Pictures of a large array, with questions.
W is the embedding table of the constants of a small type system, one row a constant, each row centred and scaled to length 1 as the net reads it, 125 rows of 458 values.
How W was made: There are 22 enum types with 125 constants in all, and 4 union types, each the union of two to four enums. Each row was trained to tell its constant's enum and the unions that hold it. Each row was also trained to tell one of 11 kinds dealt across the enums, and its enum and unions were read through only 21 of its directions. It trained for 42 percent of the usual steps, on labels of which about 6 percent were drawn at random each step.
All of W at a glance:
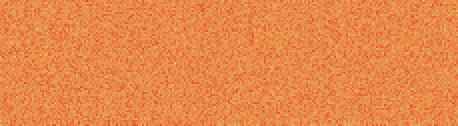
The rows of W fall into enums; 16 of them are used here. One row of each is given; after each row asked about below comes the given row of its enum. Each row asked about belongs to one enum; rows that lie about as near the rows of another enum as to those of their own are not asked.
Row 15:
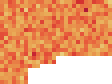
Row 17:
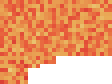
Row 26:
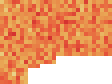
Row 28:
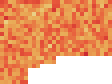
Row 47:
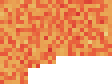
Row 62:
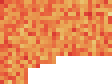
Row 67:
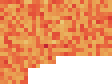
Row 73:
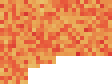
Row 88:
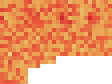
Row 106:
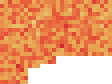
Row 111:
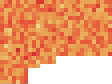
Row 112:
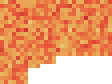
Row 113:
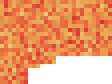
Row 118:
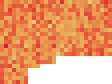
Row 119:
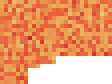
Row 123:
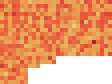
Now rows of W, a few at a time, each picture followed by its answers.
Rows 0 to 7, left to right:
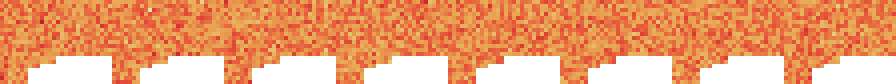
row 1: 88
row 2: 26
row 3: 118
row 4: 106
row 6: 26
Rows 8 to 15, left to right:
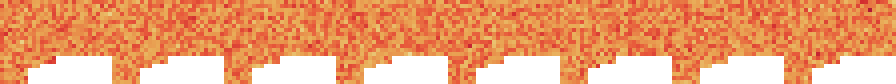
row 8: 106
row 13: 26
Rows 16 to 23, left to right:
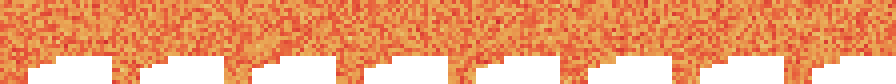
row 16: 62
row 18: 67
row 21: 88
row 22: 62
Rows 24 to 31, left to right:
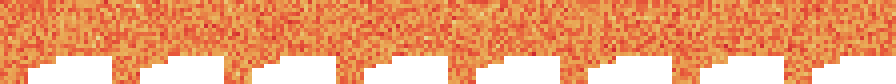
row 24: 17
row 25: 111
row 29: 106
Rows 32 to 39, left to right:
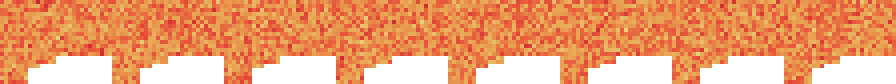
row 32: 118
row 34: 118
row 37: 17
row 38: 106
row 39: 112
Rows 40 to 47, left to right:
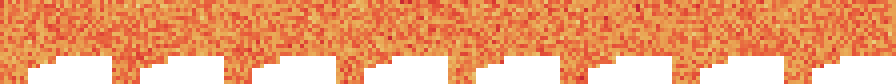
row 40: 111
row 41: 67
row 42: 67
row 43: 15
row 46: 17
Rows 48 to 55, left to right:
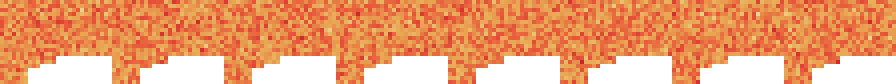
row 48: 28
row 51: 119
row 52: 17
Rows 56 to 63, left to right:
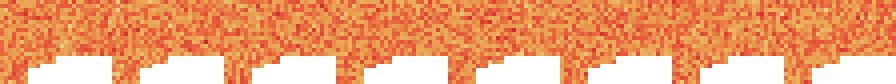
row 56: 112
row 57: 26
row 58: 106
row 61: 123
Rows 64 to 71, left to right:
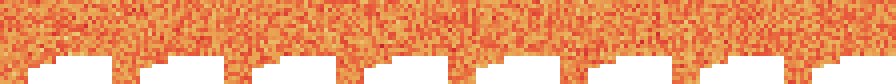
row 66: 119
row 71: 123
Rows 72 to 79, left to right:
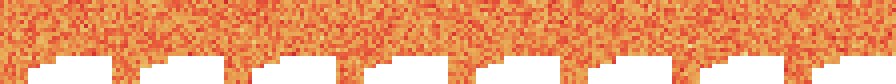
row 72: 15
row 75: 62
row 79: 88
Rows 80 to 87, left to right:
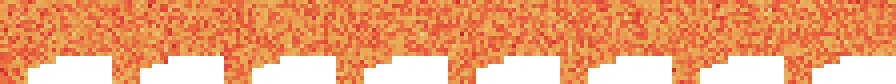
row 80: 88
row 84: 111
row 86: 26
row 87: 15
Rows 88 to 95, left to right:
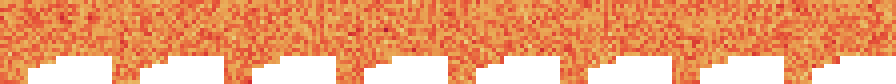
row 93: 106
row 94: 118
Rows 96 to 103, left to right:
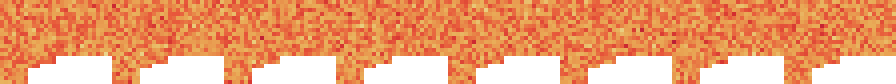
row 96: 67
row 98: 17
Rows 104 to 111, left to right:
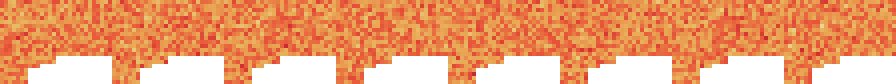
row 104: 26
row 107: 62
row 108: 17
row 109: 62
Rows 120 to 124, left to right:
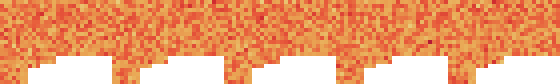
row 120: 123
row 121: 123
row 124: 118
